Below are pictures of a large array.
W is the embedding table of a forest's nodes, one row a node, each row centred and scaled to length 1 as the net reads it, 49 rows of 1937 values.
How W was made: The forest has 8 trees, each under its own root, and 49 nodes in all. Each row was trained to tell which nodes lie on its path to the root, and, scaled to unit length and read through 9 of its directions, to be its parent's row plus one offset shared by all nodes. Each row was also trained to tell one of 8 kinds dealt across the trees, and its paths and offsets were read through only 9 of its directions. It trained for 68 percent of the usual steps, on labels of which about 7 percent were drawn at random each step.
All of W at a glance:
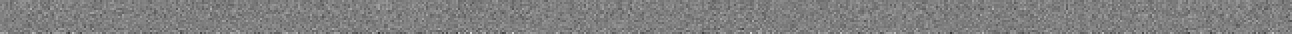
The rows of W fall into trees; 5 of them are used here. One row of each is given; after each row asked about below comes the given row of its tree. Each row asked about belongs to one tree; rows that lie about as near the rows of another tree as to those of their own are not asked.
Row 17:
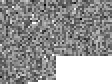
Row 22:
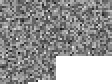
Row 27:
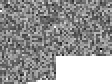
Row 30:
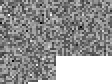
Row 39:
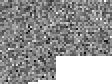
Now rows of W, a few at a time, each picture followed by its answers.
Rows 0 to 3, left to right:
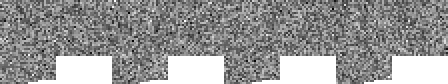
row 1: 27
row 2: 27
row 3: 30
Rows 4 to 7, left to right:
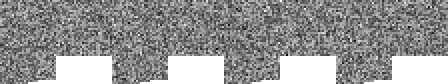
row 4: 27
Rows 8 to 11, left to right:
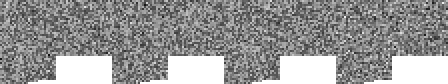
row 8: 22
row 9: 30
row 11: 22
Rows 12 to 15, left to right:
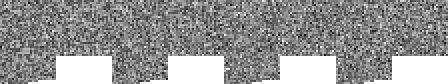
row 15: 39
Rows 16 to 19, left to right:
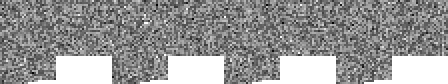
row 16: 27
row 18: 27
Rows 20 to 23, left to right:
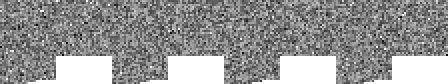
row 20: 27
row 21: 27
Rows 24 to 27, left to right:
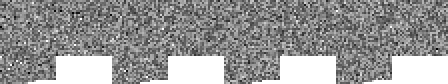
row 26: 22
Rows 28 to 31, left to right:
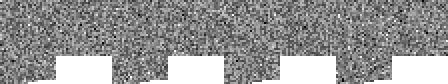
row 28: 27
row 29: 22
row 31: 30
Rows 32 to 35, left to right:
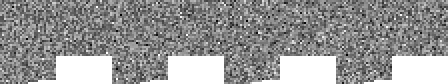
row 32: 22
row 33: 22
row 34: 27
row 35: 22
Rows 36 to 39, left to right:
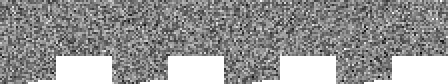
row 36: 39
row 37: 22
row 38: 17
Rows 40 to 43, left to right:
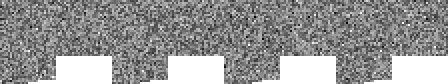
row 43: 27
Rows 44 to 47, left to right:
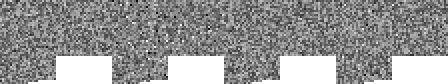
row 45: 22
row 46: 22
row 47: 39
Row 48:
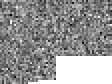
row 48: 17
